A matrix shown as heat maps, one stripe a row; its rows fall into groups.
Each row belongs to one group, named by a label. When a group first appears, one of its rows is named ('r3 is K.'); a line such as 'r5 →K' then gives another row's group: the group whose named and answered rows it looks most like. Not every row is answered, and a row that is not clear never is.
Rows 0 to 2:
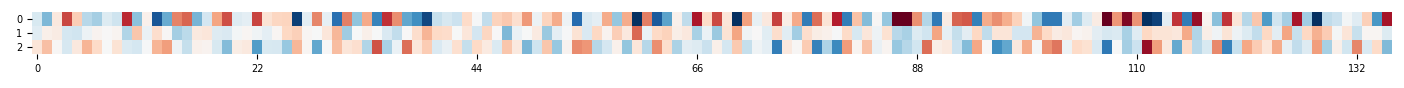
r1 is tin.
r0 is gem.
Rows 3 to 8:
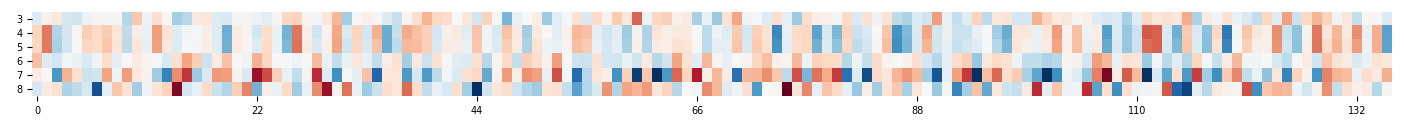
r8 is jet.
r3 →tin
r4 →tin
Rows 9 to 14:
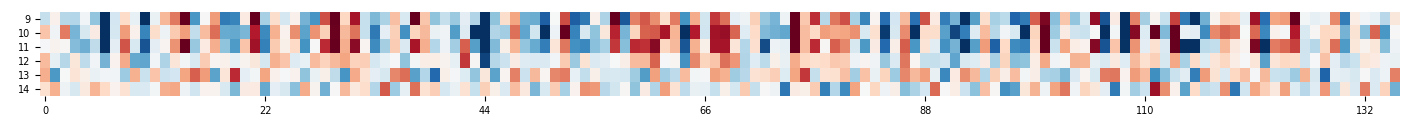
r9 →jet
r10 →jet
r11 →jet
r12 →jet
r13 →gem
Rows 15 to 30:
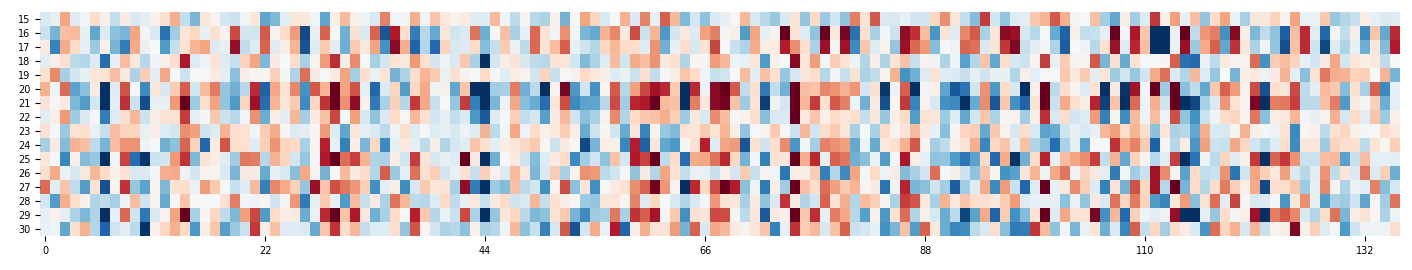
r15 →tin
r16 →gem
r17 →gem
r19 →tin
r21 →jet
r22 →jet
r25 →jet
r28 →gem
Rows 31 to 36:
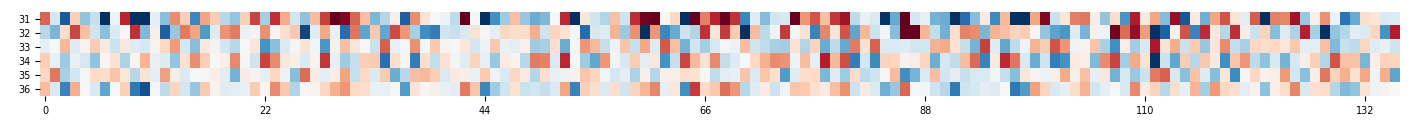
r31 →jet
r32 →gem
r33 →tin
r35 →tin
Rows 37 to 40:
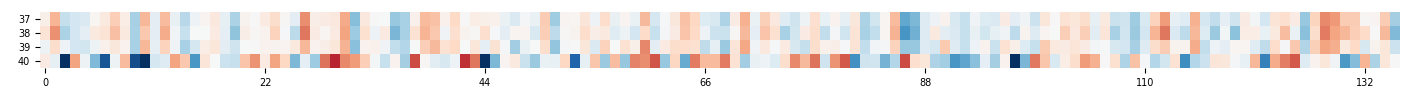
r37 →tin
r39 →tin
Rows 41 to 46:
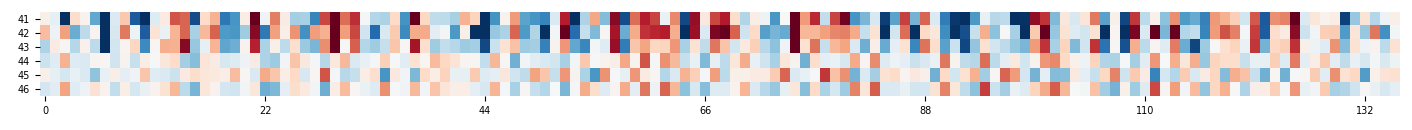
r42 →jet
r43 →jet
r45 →gem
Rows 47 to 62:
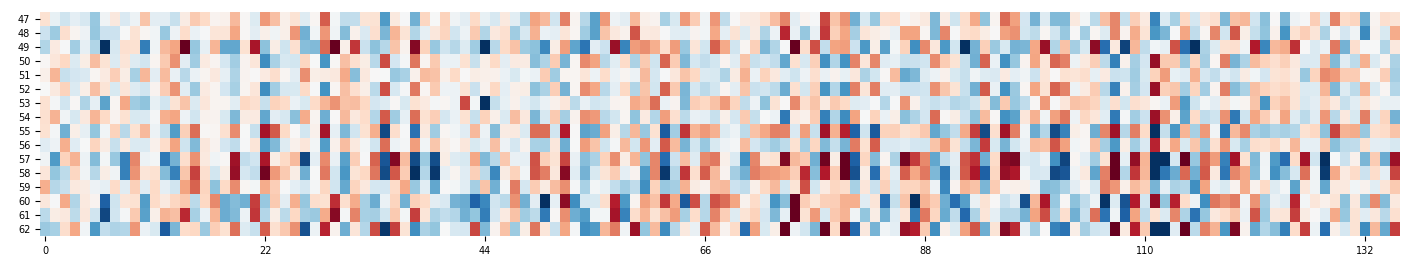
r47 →gem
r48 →gem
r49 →jet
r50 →tin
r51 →tin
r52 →tin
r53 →jet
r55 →gem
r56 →tin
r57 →gem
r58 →gem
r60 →jet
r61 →jet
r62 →gem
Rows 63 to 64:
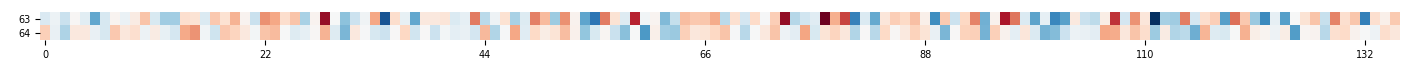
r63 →gem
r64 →gem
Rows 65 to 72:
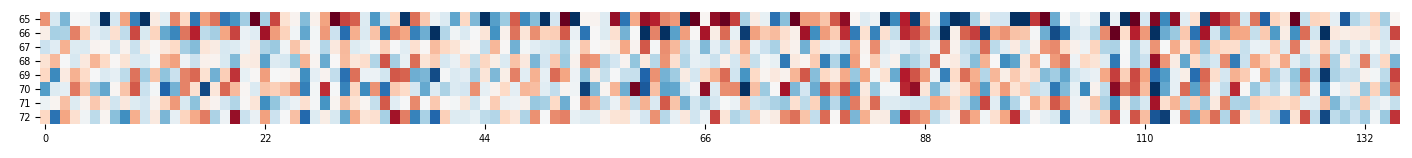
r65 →jet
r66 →gem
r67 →tin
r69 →gem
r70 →gem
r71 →tin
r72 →gem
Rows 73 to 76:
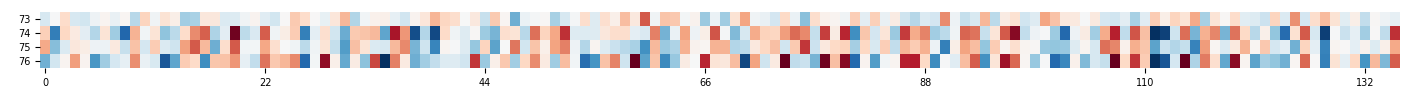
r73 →tin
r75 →gem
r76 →gem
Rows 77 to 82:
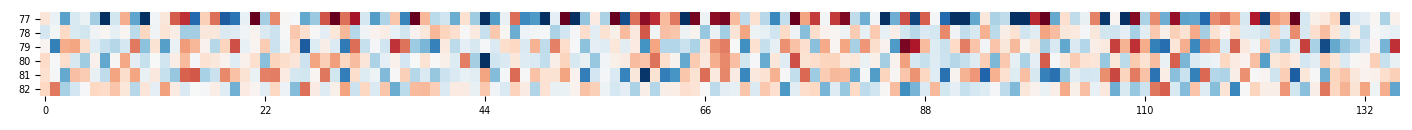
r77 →jet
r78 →tin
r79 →gem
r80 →jet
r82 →tin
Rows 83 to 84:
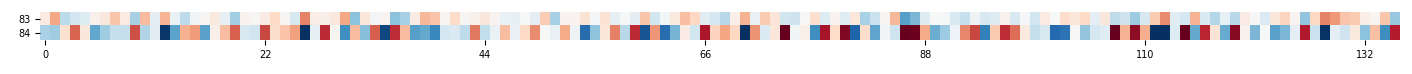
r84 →gem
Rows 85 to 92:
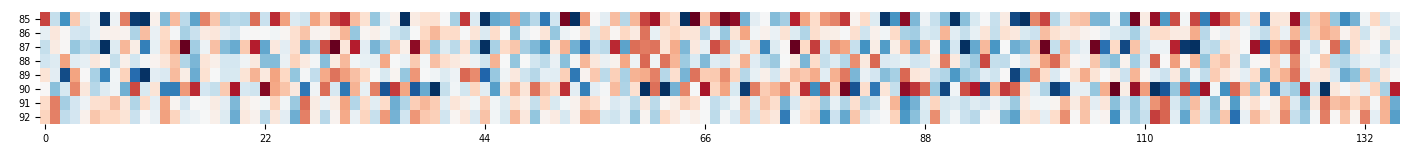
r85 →jet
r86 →tin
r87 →jet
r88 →tin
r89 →jet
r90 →gem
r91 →tin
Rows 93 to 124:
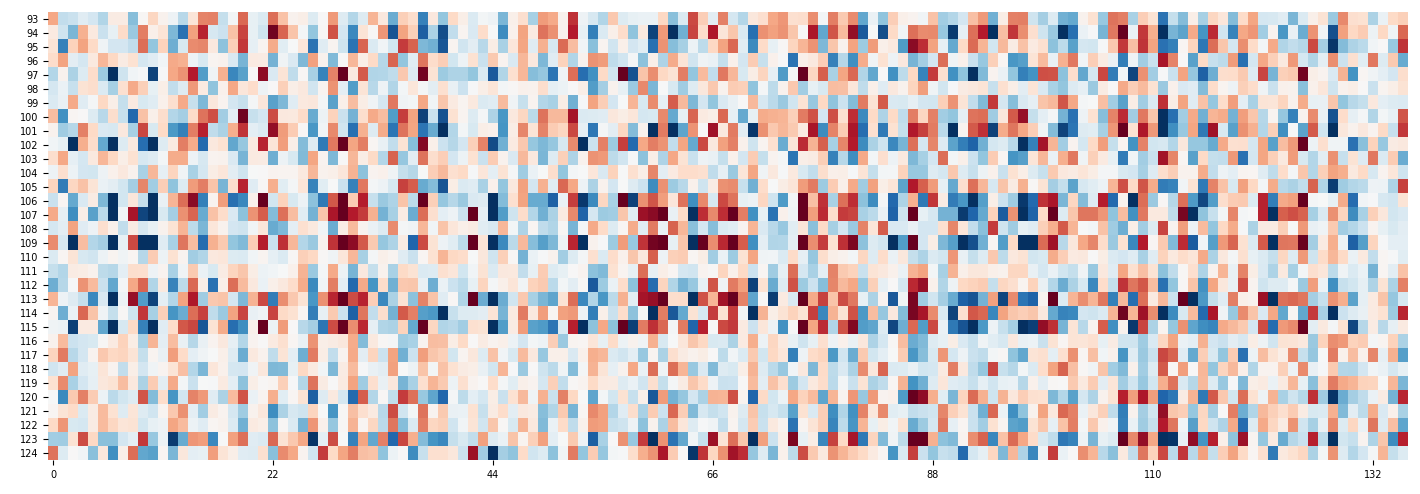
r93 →gem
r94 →gem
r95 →gem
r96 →tin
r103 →tin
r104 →tin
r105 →gem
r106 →jet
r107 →jet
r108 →tin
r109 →jet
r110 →tin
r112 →gem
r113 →jet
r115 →jet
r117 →tin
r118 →tin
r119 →tin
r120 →gem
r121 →tin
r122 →tin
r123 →gem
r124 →jet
